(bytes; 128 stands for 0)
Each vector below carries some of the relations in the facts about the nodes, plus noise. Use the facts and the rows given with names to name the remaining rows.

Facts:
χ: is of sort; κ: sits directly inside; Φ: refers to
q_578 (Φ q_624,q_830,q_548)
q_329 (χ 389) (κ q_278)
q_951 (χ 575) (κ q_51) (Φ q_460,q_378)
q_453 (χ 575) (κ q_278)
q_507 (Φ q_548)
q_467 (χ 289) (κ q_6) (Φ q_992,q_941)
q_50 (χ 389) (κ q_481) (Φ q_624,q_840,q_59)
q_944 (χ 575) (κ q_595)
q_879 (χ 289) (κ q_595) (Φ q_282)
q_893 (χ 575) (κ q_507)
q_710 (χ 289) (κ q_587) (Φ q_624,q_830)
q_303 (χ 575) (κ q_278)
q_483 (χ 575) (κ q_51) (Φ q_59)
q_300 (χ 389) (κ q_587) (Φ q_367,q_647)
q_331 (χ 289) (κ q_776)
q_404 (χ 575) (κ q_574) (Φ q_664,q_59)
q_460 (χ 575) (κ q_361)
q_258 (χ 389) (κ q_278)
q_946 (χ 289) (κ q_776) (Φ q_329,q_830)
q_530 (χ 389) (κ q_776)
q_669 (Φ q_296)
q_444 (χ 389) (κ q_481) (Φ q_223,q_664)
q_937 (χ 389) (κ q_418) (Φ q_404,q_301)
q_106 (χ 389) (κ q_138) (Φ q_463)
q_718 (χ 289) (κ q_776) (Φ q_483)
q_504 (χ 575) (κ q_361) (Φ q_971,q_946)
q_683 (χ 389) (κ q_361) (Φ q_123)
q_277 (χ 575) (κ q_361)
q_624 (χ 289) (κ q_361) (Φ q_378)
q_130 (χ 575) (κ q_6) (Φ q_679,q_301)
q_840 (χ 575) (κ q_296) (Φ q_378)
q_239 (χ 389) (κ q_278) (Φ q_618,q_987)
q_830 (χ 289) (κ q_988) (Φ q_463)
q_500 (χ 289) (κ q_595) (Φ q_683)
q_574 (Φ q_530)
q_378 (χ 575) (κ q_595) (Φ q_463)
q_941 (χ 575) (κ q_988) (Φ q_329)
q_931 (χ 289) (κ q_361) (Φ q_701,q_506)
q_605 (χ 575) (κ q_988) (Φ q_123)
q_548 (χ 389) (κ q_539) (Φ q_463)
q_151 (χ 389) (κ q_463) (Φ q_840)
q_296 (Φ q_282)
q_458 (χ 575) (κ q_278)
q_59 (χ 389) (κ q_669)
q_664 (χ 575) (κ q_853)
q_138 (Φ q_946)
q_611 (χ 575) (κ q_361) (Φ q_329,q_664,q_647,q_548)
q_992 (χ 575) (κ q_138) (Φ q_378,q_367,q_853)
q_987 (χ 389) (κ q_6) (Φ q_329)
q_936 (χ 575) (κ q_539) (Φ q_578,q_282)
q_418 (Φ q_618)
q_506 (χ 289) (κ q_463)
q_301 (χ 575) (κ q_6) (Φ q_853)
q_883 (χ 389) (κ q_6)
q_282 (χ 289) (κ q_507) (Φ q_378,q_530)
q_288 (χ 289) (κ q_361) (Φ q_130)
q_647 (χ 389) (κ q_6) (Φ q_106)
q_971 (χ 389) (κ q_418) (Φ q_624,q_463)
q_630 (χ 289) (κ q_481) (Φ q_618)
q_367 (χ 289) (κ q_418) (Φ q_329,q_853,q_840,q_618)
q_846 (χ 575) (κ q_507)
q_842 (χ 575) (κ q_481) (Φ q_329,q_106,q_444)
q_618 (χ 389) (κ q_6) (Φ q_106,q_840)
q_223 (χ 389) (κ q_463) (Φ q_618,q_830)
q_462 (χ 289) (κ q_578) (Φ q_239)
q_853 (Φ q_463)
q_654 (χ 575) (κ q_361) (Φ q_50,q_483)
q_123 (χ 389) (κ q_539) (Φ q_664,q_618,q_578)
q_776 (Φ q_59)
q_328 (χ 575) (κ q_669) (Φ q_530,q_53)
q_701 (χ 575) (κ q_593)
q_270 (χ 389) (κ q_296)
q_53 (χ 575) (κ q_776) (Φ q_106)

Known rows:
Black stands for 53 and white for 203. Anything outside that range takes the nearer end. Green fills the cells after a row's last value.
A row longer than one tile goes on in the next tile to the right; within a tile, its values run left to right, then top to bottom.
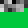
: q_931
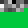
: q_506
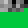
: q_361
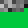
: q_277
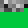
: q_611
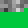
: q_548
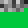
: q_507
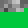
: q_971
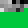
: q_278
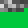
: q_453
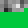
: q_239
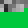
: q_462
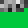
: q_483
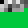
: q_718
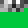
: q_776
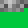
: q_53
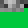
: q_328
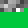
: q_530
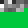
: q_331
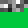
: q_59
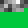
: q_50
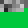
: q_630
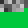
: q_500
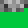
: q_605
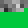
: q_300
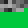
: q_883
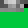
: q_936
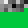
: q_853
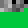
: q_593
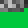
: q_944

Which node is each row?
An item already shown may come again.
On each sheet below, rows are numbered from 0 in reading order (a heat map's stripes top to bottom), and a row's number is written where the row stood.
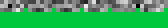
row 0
q_624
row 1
q_270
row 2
q_270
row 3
q_331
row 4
q_936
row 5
q_946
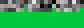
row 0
q_270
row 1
q_679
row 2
q_578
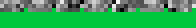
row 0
q_840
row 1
q_951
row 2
q_679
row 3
q_53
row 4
q_288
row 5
q_936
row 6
q_329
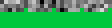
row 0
q_404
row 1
q_361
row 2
q_987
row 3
q_830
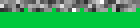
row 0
q_664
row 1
q_258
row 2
q_530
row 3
q_50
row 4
q_367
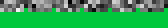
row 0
q_879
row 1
q_842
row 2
q_6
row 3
q_130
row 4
q_463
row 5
q_277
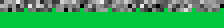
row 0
q_483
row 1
q_701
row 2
q_654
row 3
q_50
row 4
q_378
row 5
q_301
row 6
q_830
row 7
q_504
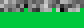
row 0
q_460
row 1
q_683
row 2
q_467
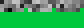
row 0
q_937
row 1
q_710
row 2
q_941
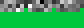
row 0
q_282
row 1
q_506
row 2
q_992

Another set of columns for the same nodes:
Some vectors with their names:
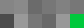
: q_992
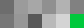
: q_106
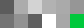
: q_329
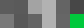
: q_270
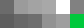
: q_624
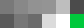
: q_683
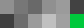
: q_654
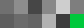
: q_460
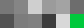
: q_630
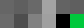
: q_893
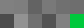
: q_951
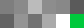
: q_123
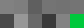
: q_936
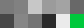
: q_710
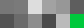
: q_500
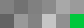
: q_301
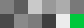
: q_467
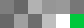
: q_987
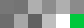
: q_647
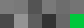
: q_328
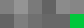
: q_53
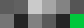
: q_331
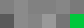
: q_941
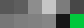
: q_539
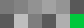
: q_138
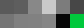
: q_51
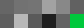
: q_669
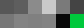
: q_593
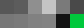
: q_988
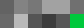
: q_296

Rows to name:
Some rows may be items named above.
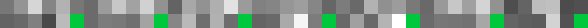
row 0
q_946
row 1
q_830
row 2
q_463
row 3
q_483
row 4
q_987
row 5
q_830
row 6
q_258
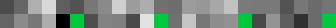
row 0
q_278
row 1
q_367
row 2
q_853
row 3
q_328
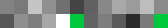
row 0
q_937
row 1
q_282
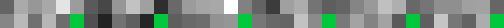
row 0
q_463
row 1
q_931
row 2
q_624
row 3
q_883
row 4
q_679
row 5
q_578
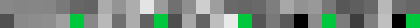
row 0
q_605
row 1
q_463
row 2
q_239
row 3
q_879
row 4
q_701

